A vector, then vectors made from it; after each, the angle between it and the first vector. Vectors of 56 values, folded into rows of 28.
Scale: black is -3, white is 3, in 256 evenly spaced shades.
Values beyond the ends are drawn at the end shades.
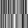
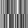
orthogonal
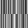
nearly parallel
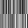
partly aligned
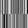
partly opposed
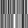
nearly parallel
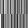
orthogonal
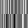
nearly opposite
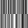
nearly parallel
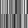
nearly opposite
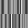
orthogonal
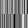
nearly opposite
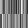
orthogonal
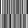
partly opposed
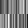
orthogonal
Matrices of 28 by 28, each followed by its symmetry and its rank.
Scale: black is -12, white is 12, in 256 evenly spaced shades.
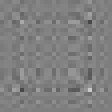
symmetric, rank two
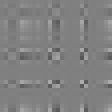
symmetric, rank one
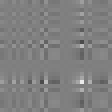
symmetric, rank one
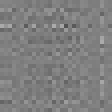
neither, rank three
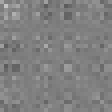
symmetric, rank three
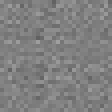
neither, rank five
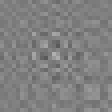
symmetric, rank three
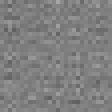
neither, rank five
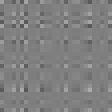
symmetric, rank one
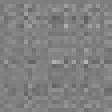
neither, rank three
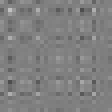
symmetric, rank two
